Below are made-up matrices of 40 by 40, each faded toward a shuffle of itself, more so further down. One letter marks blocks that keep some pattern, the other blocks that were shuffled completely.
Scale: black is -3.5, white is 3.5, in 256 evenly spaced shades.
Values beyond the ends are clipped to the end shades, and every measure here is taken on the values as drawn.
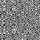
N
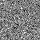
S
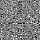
N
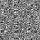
N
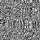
N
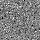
S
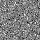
S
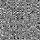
N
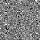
N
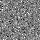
S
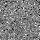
S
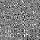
N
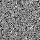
S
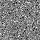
S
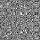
N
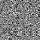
N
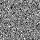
S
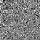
N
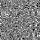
N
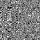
N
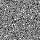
S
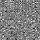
N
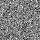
S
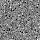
S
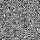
N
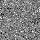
S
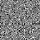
N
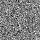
S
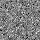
S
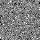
S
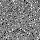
S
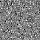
N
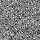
S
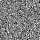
S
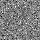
S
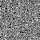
S
